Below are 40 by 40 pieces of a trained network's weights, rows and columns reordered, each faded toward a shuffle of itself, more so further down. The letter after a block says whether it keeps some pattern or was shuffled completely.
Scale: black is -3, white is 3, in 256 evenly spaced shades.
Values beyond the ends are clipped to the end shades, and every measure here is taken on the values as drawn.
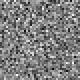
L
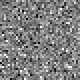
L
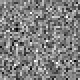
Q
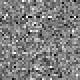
Q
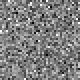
L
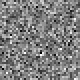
L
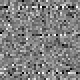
Q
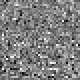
Q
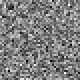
L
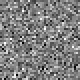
Q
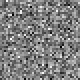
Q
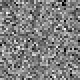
L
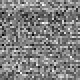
Q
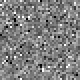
L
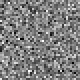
Q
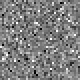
L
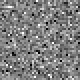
L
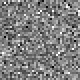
L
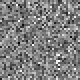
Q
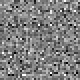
Q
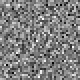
L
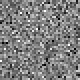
L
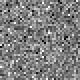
L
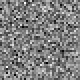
L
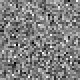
L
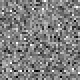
Q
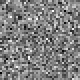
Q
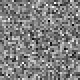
L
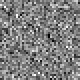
L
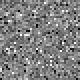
L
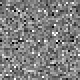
Q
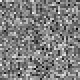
L
